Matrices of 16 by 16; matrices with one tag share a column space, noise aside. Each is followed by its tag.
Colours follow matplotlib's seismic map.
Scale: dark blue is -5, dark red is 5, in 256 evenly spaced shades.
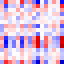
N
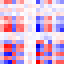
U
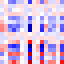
U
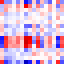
N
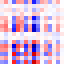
U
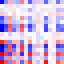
U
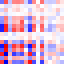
U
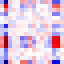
N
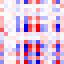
U
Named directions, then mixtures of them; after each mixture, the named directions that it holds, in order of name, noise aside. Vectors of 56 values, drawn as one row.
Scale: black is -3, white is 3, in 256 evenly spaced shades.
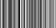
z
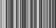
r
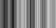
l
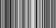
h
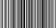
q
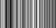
h, r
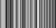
h, r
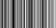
l, q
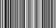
h, q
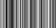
l, r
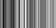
l, z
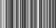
r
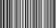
q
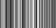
h, r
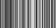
h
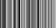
r, z
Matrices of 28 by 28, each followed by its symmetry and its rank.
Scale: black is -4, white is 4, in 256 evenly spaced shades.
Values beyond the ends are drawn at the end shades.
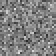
neither, full rank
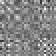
symmetric, rank three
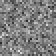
neither, full rank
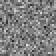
antisymmetric, full rank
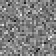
antisymmetric, full rank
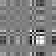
symmetric, rank one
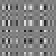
neither, rank one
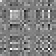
symmetric, rank three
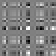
symmetric, rank one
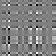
neither, rank one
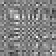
symmetric, rank three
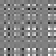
symmetric, rank one
